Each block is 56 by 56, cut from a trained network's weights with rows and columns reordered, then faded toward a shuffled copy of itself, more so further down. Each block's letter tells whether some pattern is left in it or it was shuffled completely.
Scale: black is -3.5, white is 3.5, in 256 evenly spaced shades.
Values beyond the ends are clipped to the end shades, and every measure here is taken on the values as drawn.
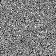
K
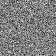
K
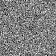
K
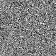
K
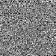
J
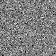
K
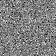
K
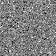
K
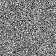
K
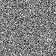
K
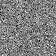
K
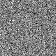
K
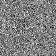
J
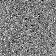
K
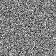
K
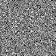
J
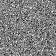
K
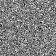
K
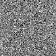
J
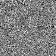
J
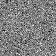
K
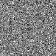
J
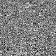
J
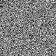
J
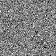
J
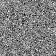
K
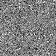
J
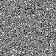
J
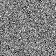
K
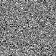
J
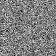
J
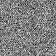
K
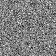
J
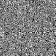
J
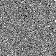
K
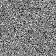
K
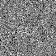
J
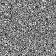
J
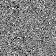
J
